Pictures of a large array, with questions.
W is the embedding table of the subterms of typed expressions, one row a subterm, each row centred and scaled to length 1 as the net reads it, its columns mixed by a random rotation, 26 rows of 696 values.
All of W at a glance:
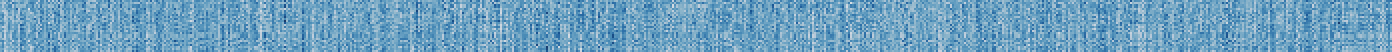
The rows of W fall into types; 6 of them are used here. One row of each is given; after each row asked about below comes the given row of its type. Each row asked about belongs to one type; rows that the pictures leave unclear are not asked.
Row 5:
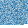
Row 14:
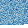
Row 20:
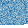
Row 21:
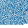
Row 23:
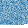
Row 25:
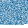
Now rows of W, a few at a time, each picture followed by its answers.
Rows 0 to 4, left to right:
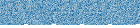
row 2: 5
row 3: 5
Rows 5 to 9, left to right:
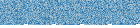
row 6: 23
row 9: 25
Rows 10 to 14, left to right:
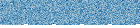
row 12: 14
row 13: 5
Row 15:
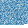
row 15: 25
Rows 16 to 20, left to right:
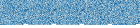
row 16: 21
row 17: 21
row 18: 21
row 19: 25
